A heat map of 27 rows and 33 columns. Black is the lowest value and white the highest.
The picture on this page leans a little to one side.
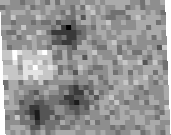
No overall slope runs across the table. The middle left is the ninth with the highest average. Three dips sink into the field. An odd patch, higher than its surroundings, sits in the middle left.
